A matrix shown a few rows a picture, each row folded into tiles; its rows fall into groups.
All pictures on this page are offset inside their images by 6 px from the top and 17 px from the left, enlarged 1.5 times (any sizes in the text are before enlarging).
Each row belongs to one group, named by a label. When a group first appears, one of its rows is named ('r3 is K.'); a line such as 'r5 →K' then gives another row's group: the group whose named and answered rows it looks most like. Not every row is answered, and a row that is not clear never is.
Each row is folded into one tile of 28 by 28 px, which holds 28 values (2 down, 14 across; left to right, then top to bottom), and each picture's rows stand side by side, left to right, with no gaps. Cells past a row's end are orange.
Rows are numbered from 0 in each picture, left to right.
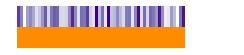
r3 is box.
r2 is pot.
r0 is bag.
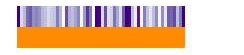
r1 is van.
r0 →box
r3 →van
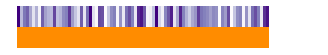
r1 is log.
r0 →pot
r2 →van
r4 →box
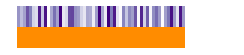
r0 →bag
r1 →box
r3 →bag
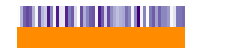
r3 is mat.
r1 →log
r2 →pot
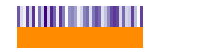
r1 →bag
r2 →log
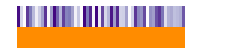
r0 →bag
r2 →mat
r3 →box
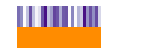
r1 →pot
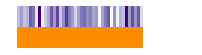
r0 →log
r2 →pot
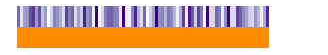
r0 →box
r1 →pot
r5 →box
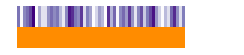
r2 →van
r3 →log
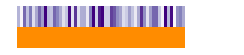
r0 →van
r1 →mat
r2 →box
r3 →bag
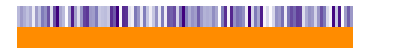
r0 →van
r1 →bag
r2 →mat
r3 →van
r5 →log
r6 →van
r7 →bag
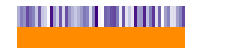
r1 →pot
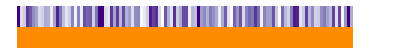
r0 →box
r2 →mat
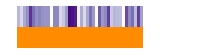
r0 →box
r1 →log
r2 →pot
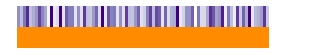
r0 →mat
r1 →pot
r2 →pot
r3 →log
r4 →pot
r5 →mat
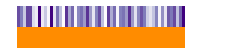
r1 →van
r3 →van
